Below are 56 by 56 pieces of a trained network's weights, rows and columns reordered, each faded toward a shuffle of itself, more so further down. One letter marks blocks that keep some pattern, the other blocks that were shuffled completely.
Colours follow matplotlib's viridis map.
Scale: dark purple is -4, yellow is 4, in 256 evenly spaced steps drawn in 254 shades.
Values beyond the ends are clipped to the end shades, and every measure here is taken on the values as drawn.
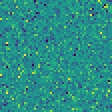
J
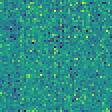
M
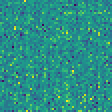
M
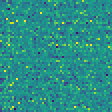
M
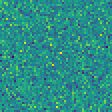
J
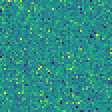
J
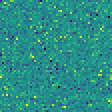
J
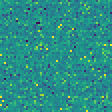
M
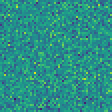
M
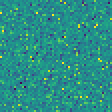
J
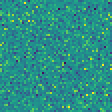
J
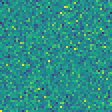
J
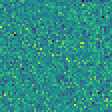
M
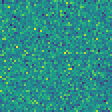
J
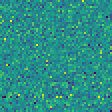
M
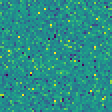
J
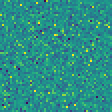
J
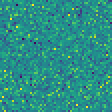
J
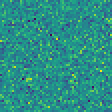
M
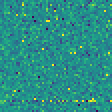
M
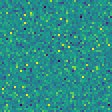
J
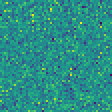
M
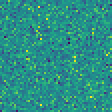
M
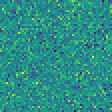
M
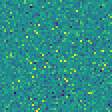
J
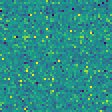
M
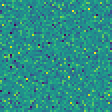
J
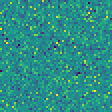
J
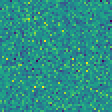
J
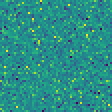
J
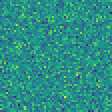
J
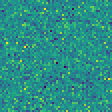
M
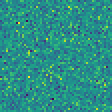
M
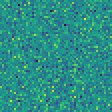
M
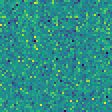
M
